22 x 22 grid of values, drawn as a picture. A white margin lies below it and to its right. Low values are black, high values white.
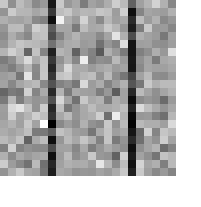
Histogram: skewed, a long tail of low values. Slope: none. Odd lines: columns 7 and 17.
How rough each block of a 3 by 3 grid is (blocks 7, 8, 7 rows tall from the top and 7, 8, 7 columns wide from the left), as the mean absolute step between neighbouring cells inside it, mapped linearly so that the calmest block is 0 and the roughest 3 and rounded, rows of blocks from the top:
102 / 212 / 203
